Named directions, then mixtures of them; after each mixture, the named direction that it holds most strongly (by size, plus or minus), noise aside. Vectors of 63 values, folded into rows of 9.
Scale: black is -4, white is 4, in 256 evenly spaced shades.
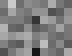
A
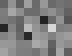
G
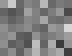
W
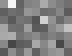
W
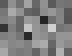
G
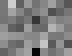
A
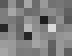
G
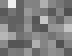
W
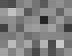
W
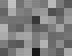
A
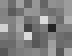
G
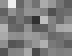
A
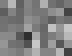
W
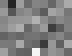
A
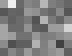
W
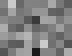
A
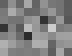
G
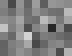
G
